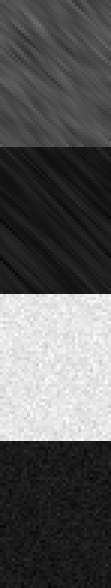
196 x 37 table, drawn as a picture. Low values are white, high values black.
The table splits into 4 rows of 1 panel. Panel 1,1: high, slanting down to the right, faint in contrast. Panel 2,1: very high, slanting down to the right, faint in contrast. Panel 3,1: very low, fine-grained, faint in contrast. Panel 4,1: very high, fine-grained, faint in contrast.
